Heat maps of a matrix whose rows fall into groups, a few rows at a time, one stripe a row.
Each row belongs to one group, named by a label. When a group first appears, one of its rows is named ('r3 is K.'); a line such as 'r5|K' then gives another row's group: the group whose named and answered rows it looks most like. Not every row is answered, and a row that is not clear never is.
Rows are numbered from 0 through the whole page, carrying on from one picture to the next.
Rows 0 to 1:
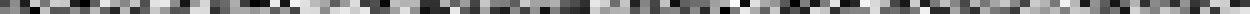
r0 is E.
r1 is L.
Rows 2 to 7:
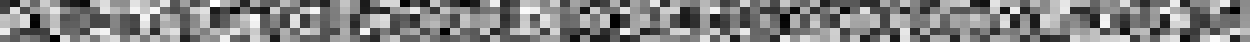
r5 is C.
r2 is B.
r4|C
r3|E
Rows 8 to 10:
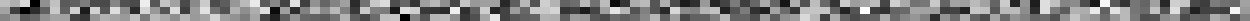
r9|L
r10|B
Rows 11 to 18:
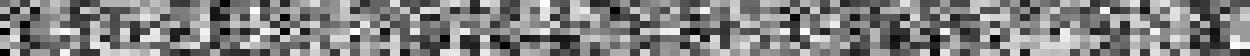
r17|L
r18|E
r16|L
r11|E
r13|E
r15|E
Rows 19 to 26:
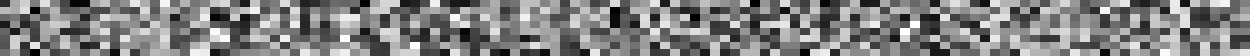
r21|E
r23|B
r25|E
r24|B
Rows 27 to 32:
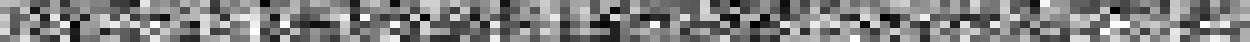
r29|L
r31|C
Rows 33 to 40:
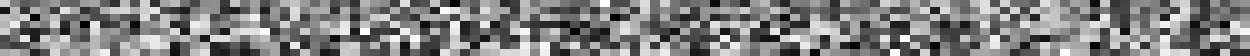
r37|L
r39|E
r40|E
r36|L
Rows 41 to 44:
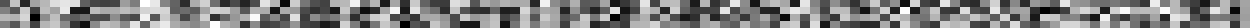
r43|C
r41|E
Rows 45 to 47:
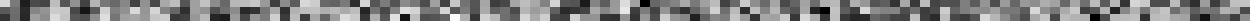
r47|E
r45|L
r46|E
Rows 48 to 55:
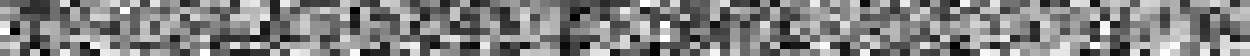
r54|L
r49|L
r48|B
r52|C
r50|L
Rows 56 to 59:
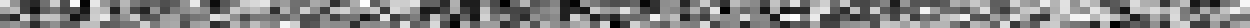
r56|L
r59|C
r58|B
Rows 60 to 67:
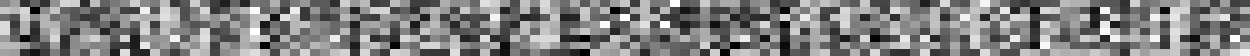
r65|L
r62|B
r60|E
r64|C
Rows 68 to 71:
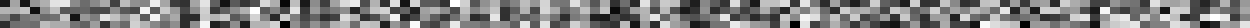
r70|B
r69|C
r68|E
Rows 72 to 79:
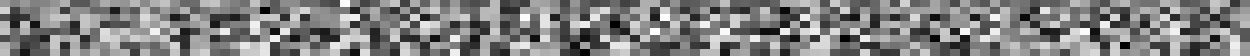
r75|C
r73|C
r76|B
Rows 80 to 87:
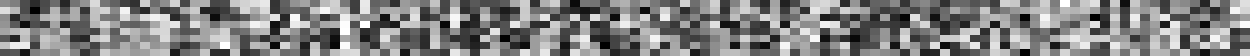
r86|B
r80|L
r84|B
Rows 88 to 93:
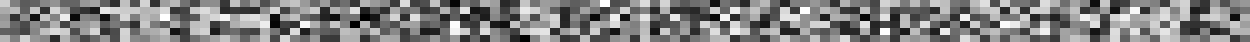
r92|E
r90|B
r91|L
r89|E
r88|C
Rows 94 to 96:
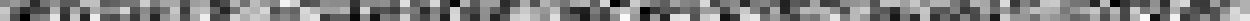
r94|C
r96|L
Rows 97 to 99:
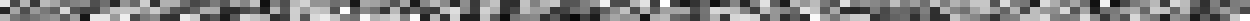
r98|E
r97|C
